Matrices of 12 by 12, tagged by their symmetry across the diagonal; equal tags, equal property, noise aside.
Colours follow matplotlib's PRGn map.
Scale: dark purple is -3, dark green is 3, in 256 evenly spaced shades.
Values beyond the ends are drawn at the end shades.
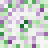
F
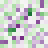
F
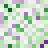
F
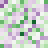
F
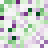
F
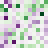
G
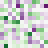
G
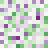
F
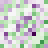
F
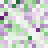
G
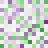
F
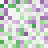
G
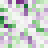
G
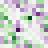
G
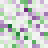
G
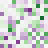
G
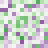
F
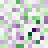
G
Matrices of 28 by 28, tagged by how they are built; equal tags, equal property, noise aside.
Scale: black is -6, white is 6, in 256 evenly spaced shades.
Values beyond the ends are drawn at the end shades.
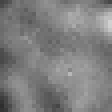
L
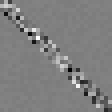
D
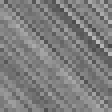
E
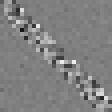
D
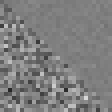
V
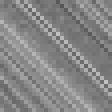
E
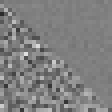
V
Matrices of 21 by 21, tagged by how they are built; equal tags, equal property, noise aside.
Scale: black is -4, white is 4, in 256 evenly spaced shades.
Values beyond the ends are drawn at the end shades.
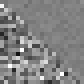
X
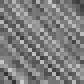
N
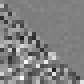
X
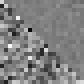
X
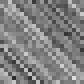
N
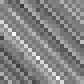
N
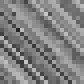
N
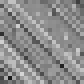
N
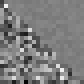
X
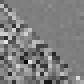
X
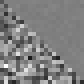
X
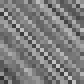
N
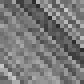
N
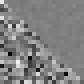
X
